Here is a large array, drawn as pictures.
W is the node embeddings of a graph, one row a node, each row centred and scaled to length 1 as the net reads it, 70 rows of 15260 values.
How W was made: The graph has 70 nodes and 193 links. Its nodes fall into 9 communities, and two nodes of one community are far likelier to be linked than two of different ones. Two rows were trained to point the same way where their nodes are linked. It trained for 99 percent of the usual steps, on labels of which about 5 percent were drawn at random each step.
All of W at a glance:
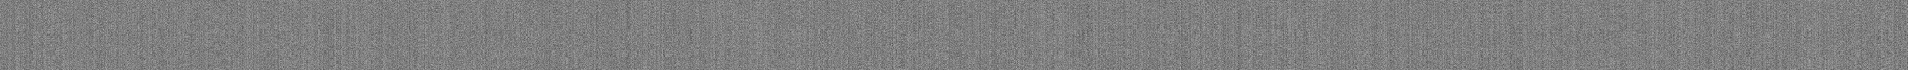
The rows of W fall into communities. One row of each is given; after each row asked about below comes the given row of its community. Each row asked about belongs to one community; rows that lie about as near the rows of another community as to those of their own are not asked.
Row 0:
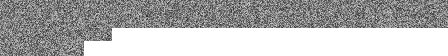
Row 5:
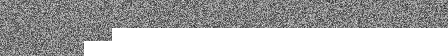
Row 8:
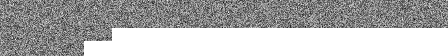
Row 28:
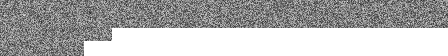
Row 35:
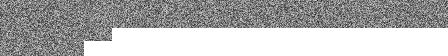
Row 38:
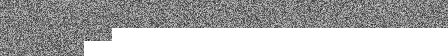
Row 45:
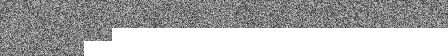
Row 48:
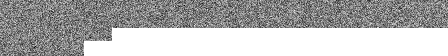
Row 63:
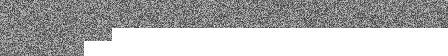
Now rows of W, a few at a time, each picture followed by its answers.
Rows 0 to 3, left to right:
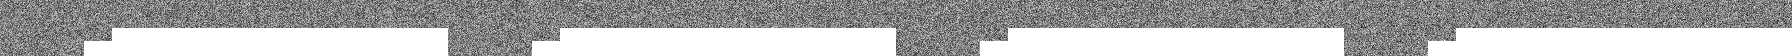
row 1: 0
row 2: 48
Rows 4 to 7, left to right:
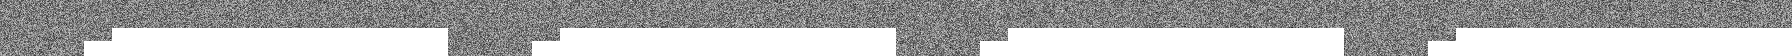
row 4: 0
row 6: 38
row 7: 45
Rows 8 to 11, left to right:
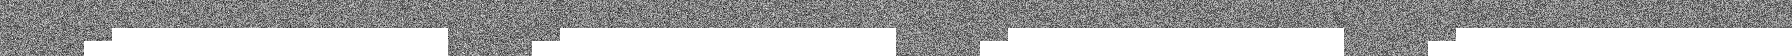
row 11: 63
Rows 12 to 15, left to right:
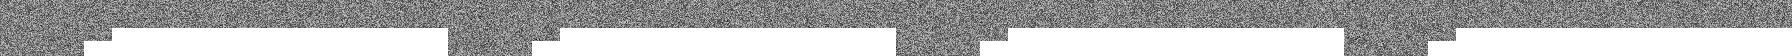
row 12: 45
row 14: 48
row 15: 38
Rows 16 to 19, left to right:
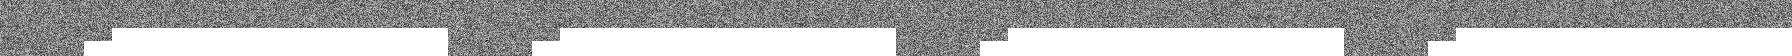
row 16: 5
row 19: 63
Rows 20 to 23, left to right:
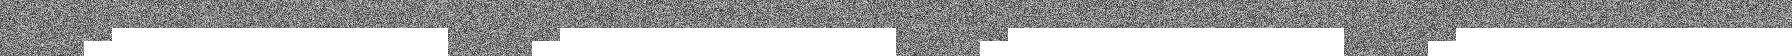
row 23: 5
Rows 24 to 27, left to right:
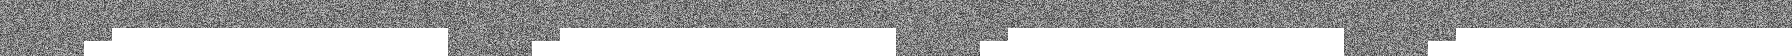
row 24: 8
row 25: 63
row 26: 45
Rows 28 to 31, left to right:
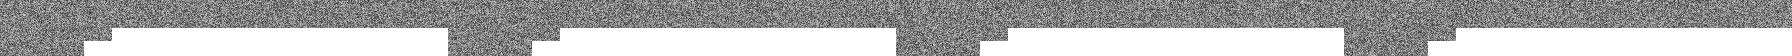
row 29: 0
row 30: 5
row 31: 38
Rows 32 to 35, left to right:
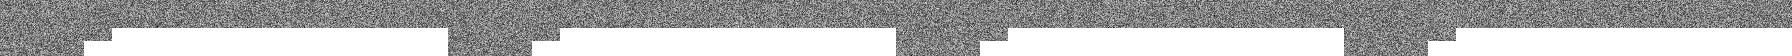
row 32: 38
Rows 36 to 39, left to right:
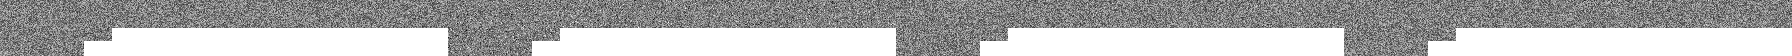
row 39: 8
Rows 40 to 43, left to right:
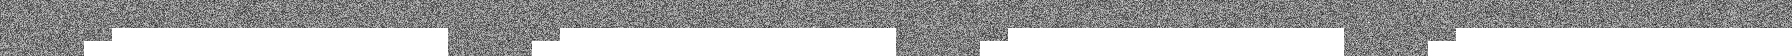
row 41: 8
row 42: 0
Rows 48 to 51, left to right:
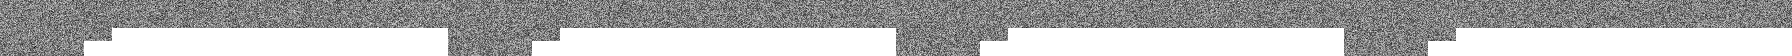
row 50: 8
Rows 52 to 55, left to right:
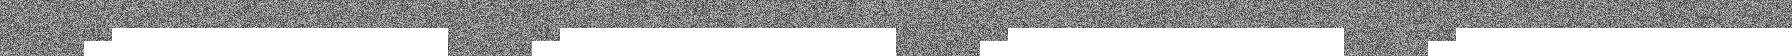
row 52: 8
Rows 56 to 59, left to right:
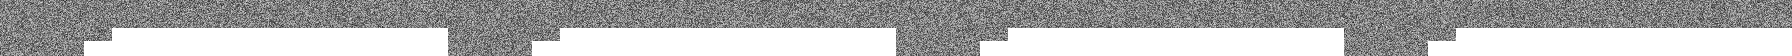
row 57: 38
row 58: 63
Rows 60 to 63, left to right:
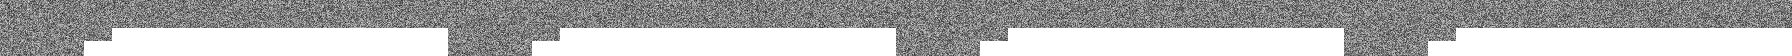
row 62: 0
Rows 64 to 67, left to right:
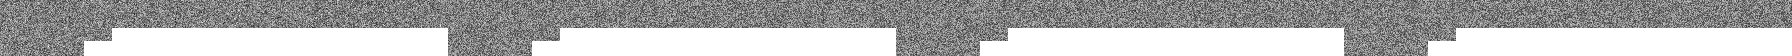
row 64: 28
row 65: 8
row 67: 0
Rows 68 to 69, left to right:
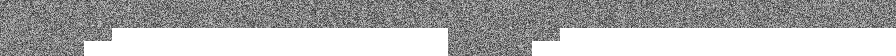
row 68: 28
